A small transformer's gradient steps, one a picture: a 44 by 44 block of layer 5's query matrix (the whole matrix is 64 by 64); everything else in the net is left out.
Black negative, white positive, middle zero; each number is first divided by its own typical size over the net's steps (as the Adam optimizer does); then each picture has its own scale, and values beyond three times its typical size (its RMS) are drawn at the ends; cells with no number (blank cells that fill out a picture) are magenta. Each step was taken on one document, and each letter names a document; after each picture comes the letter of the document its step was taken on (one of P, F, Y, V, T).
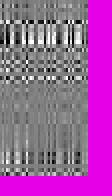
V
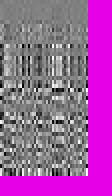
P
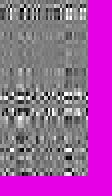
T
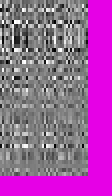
V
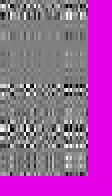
T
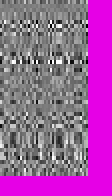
P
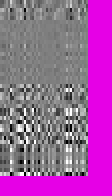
T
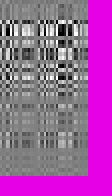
V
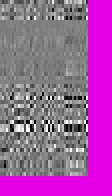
T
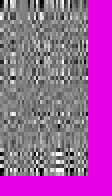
P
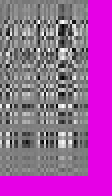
V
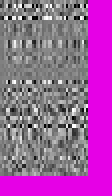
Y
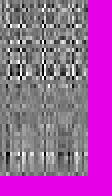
V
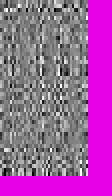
P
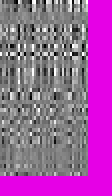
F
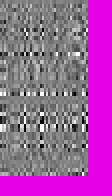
F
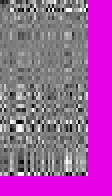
T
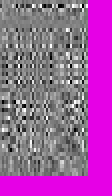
F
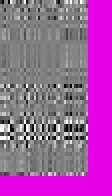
T
